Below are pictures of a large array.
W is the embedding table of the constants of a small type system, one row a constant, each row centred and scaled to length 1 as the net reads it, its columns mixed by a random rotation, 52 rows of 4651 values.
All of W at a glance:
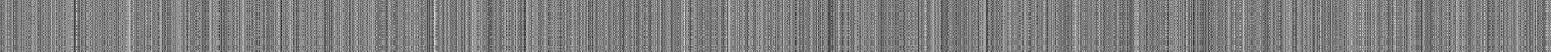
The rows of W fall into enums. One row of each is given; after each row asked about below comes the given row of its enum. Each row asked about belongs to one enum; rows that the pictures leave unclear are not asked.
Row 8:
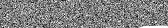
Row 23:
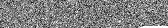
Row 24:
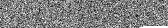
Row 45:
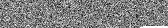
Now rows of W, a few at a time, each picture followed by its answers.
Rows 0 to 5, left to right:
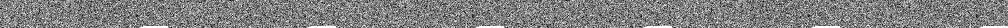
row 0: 24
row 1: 8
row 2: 45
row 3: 8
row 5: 45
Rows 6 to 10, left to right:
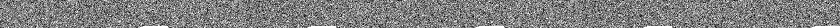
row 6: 23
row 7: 24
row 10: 8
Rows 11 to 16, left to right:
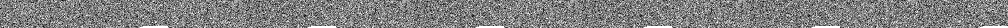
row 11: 8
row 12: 24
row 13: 24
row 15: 24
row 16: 23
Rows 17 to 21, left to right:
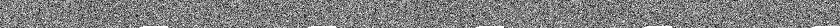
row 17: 24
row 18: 45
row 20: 23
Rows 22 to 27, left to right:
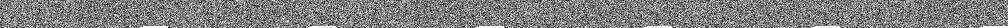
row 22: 24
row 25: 8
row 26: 8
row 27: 24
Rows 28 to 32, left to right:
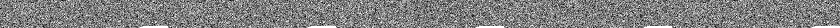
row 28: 8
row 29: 8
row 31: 45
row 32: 8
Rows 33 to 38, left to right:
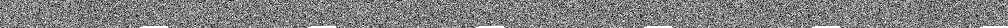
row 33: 24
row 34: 8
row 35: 8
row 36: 45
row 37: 45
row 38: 24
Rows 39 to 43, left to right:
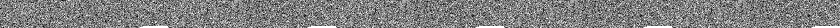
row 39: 8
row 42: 24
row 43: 24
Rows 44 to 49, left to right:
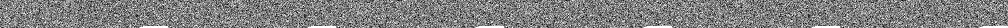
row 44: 24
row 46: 8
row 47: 8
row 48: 45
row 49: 8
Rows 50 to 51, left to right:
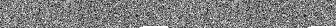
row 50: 24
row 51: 24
